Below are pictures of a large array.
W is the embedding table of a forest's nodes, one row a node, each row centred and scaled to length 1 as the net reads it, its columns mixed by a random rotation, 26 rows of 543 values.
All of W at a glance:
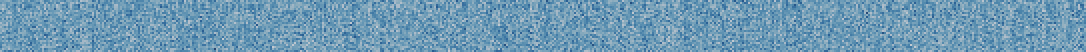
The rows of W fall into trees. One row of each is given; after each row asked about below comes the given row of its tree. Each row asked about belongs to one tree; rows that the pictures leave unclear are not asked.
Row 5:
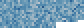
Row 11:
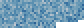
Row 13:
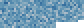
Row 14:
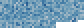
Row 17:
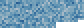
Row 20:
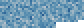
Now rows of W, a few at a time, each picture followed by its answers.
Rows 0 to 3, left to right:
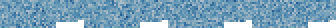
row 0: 17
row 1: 5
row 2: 14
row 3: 14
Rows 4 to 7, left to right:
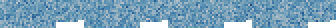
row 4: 14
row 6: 11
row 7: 5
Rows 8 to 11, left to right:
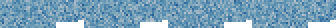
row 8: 11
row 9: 20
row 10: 17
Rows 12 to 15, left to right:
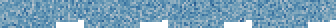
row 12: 17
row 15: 14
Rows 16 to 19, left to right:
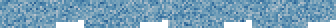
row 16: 13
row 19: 13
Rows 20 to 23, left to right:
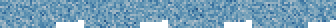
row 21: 17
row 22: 14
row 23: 20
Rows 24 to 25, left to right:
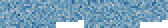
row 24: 17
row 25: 13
